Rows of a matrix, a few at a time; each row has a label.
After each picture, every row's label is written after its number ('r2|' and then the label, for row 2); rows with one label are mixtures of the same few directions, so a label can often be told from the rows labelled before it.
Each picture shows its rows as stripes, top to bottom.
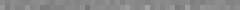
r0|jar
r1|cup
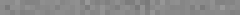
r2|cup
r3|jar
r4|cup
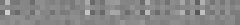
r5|jar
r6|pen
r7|jar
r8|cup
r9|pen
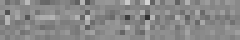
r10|cup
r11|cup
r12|jar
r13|cup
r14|jar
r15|cup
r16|pen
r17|cup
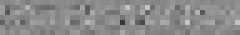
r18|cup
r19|cup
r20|jar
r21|pen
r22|pen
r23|jar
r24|pen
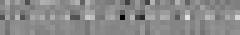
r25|cup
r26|jar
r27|pen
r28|pen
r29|jar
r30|jar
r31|jar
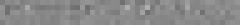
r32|pen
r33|cup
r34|jar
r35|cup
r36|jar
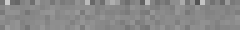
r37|jar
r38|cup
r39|cup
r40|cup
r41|pen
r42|cup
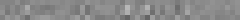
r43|pen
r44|cup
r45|cup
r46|cup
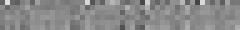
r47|jar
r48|cup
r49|pen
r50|cup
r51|pen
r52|pen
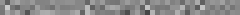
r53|jar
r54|jar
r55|cup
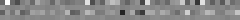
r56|jar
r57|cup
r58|pen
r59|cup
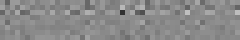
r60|jar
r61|pen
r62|pen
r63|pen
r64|jar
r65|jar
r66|pen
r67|cup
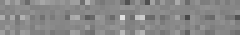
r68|cup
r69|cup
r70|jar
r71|pen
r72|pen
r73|jar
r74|pen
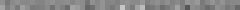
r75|jar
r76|pen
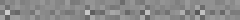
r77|pen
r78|jar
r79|jar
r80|jar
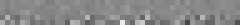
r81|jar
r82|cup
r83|cup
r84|jar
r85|pen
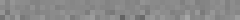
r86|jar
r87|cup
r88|jar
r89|pen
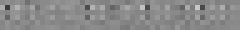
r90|cup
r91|jar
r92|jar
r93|jar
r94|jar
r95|cup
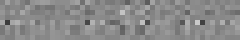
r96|cup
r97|cup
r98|pen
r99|cup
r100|jar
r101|pen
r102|pen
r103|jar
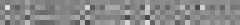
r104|cup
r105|jar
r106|cup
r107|cup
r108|cup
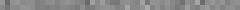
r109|jar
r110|cup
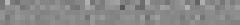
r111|jar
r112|pen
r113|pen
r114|jar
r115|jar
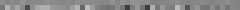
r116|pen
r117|cup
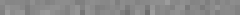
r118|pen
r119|cup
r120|cup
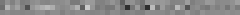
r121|pen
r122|cup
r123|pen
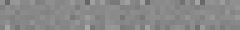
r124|jar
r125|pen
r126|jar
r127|pen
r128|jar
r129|jar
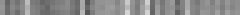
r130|cup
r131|cup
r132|cup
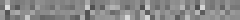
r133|jar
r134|jar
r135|jar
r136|cup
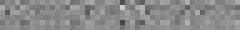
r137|pen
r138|pen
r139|jar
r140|cup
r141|pen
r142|pen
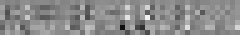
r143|cup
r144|cup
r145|jar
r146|cup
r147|pen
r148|pen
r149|cup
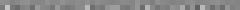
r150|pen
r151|jar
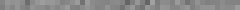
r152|cup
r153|pen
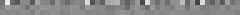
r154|jar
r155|cup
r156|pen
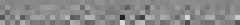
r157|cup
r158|cup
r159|jar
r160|pen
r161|pen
